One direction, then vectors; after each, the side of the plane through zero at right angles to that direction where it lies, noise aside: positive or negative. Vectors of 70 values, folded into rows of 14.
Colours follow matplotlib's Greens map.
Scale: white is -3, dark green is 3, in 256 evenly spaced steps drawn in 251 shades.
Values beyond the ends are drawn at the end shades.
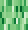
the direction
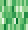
negative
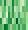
negative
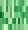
positive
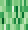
positive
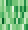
positive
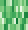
negative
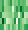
positive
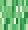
negative
